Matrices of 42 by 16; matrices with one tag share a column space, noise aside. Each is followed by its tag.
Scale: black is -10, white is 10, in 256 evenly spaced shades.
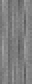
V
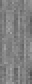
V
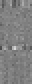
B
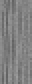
V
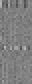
B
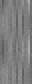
V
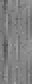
V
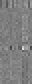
B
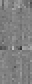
B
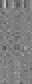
B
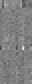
B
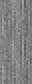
V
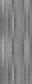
V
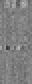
B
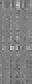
B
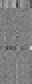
B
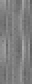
V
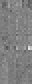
B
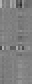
B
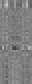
B
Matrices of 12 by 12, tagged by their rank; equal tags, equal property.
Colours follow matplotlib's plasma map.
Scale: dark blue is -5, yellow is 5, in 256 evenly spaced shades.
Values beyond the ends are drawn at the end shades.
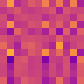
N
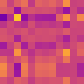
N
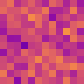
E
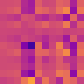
N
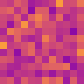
E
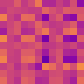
N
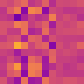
N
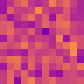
E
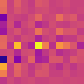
N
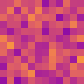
E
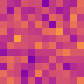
E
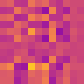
N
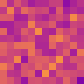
E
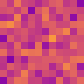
E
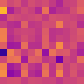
N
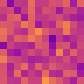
E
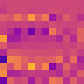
N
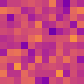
E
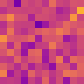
E
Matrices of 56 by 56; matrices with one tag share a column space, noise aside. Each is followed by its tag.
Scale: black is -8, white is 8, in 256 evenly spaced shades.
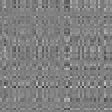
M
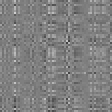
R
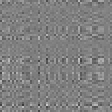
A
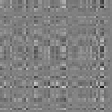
M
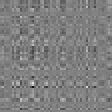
M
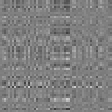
M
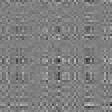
A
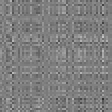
R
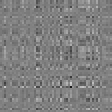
M
